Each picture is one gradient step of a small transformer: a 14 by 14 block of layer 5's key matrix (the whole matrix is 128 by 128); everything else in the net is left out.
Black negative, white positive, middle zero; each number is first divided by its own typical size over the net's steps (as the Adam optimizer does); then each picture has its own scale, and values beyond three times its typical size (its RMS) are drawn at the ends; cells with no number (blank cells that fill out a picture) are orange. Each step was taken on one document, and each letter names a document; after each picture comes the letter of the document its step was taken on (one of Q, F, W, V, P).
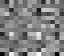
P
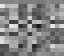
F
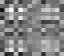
P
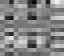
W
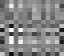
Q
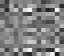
Q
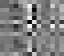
F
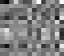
P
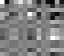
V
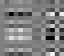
V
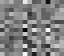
Q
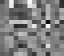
F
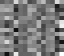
P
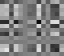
W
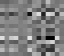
V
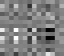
V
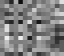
P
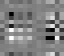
V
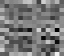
Q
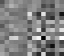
V
